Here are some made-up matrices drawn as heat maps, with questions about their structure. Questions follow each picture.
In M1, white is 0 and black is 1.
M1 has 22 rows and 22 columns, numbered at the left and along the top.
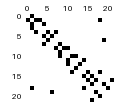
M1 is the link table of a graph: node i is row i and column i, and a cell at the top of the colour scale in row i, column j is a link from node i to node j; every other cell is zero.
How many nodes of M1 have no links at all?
0
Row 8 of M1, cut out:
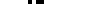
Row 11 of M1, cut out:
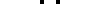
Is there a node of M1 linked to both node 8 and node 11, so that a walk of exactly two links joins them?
yes
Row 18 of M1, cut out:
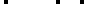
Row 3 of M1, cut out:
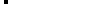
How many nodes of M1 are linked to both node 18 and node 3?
1
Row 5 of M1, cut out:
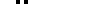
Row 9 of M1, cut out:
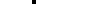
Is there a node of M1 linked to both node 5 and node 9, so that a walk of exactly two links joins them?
no
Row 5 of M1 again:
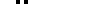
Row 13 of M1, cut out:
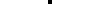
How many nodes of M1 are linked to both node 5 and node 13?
0
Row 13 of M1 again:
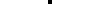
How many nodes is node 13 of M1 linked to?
1
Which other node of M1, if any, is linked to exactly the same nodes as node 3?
node 0
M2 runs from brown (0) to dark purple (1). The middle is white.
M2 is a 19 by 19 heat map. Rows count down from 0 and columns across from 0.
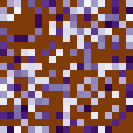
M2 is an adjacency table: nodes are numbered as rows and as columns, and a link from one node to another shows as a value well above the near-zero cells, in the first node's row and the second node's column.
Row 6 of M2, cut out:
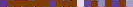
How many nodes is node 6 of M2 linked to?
7
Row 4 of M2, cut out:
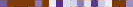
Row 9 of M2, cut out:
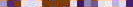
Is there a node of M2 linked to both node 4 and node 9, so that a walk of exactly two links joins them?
yes
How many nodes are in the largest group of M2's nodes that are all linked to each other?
6
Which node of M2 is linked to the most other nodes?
node 9
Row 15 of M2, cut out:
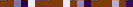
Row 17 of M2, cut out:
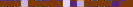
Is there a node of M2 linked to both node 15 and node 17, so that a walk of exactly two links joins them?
yes
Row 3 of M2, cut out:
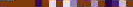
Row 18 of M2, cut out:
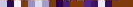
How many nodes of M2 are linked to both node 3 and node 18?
4
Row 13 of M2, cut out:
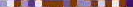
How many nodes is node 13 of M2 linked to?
11
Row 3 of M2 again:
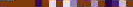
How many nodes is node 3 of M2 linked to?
8
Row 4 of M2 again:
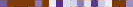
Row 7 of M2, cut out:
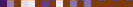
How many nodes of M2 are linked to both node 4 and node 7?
4
